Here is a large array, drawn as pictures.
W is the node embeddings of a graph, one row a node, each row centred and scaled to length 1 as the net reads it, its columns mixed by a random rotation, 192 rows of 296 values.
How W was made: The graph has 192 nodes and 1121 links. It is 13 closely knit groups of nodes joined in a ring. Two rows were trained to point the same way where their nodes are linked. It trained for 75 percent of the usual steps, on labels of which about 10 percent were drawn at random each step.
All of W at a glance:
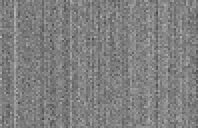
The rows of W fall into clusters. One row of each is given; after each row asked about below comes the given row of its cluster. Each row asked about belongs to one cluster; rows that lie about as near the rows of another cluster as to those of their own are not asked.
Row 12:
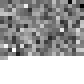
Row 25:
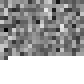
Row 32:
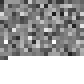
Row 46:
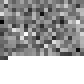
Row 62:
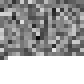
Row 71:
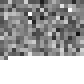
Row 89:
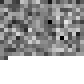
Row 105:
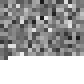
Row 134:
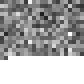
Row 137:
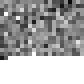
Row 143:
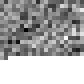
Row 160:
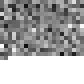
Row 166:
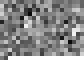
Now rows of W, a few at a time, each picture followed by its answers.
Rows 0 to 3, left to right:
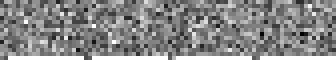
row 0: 89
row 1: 134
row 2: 134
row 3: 89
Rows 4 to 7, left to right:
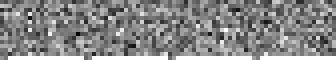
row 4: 71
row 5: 166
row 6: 89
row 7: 89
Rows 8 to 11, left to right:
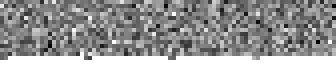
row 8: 166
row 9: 134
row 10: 25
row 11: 12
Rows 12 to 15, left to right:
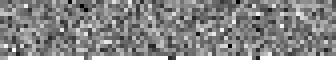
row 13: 62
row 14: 137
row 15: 25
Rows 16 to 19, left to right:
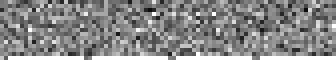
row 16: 32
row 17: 89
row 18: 71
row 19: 160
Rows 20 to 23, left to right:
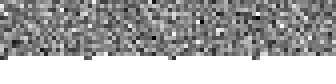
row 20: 25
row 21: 105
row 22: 71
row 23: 25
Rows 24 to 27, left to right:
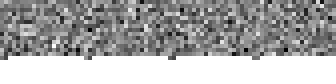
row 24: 46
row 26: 46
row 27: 105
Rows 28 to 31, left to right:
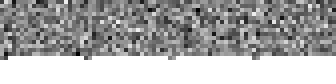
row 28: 32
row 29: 89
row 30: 166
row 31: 62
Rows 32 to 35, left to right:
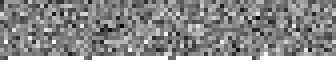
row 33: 143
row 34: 46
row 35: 25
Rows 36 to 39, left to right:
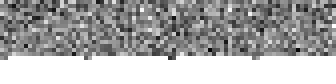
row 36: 160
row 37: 62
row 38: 25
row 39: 160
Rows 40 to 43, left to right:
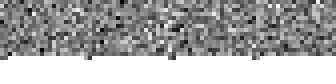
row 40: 166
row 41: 143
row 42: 25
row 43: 105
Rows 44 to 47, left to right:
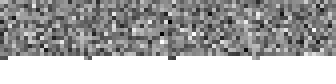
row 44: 46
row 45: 71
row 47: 12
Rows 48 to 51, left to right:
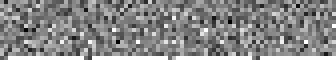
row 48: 143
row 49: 32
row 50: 166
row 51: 32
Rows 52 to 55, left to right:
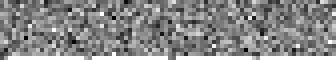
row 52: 89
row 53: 71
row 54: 46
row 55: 160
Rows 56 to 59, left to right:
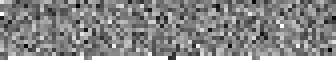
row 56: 160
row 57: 89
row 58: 137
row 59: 89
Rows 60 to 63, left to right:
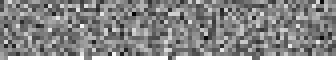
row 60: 32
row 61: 71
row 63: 105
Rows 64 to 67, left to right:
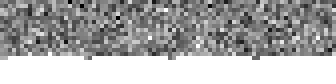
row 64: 12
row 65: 143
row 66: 89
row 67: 143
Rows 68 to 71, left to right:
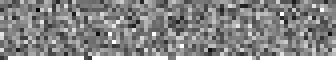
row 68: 62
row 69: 134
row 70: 160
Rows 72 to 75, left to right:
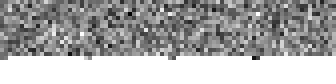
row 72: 143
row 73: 12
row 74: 160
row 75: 137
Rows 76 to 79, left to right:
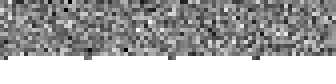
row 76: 105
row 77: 89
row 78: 62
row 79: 46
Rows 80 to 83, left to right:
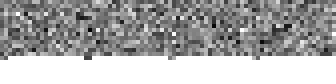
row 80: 71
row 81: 25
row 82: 166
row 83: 143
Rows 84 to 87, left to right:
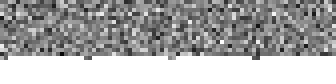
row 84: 160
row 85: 71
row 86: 105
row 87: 32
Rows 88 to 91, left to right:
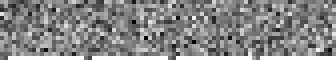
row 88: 160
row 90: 166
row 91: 143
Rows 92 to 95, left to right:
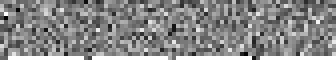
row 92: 25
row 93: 89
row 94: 32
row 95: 137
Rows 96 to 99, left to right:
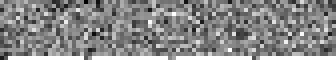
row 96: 137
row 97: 89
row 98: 71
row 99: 62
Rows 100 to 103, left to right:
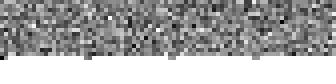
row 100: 25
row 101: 166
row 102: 160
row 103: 160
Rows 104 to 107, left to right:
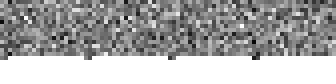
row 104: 166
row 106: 62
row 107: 137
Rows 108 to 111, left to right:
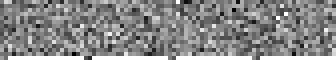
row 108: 32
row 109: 46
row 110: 105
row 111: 166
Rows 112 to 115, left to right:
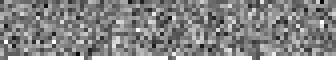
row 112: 32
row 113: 89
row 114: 134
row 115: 105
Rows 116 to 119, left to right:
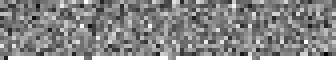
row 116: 160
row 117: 160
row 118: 32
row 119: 32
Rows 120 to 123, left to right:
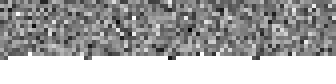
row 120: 71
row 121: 62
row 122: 137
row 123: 46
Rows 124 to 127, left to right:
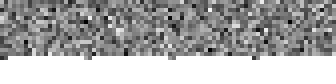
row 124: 137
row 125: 166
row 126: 160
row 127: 25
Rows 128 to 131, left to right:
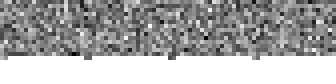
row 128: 32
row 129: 160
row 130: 62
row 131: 89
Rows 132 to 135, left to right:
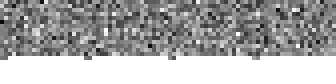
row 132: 166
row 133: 71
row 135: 12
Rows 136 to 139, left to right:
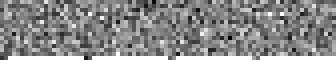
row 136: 62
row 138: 166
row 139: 71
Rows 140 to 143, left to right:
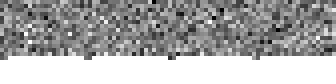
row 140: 134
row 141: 105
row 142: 137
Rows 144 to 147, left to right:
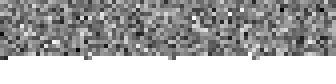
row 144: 46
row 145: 134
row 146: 166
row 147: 12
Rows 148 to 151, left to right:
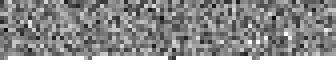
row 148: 62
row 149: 105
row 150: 32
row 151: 166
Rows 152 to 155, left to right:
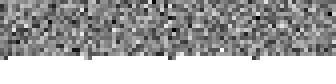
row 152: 143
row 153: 32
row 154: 25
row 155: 25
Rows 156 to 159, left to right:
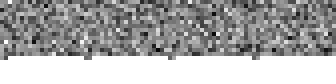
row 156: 32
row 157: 62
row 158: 62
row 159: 62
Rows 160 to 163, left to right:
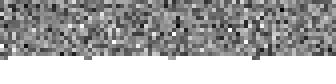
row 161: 134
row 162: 12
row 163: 46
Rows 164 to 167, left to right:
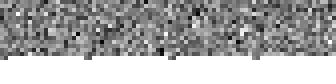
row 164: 71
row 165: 143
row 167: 160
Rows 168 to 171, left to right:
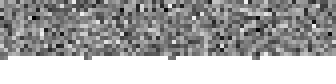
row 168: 160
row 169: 62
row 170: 166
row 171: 25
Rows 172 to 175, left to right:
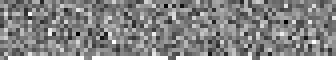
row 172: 71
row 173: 134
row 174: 166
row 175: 46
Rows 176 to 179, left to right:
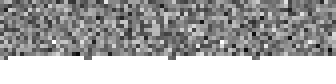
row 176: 32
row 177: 62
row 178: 46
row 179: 46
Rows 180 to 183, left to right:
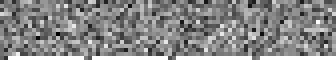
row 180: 62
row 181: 32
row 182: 143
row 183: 89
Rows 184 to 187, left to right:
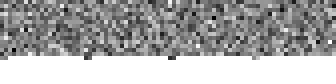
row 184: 71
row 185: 62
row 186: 137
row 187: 12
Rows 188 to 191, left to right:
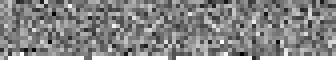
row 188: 105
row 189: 25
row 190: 32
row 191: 137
